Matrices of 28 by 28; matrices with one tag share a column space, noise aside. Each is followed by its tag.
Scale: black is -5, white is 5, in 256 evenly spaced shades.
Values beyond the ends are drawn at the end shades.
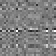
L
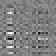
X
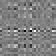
L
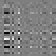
X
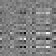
X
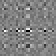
L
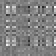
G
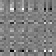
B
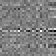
L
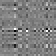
L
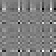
B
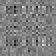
G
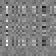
G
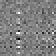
X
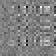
G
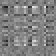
G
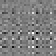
X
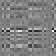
L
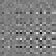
X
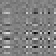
X
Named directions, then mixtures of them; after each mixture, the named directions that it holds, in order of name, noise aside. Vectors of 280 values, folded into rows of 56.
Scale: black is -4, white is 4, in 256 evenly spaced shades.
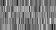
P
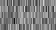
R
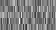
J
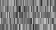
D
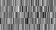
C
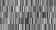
C, P, R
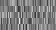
D, J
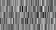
C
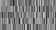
J, R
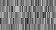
C, J, P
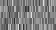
D, J, R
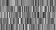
C, D, J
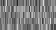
P, R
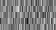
C, P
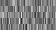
J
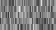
D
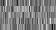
P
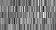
C, J, R
